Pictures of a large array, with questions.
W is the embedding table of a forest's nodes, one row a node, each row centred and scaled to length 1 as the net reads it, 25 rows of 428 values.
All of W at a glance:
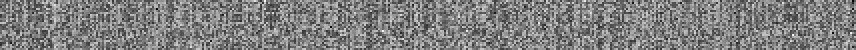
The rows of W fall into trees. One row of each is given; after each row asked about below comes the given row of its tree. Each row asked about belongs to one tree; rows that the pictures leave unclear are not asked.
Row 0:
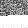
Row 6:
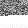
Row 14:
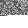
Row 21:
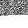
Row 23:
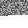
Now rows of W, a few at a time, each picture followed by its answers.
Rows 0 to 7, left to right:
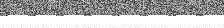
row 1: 14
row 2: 21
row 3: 21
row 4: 0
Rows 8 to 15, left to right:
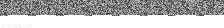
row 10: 21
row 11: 6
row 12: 14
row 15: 23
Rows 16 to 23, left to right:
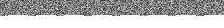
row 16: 23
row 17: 23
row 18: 0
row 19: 21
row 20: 6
